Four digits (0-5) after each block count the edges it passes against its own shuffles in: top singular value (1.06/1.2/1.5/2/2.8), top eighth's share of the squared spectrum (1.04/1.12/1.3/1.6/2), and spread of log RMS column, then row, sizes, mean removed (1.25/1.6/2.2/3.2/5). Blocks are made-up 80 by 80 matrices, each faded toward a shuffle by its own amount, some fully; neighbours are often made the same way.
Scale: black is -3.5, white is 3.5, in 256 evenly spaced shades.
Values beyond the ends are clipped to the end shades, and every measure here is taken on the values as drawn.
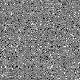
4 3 1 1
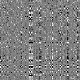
5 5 3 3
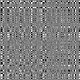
5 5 4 4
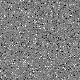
2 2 0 0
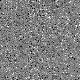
3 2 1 0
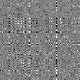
5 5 3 3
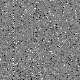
3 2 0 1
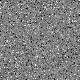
0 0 0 0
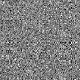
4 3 2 2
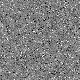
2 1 0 0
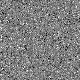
0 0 1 0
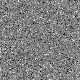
0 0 0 0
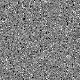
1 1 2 0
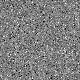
0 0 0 0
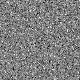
0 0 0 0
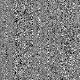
1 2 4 0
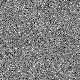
0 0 1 0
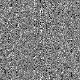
1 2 3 0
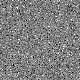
0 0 0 0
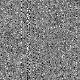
1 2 3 0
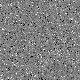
1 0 0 0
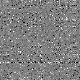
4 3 2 2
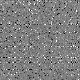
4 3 1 2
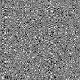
4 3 2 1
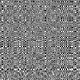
5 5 3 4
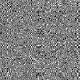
4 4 2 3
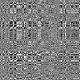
5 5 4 4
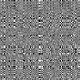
5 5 3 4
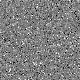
2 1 0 0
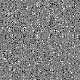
4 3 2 1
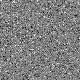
0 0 0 0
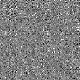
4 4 2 2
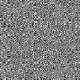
4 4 3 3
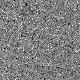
1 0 0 0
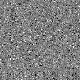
3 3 1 1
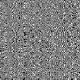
4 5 3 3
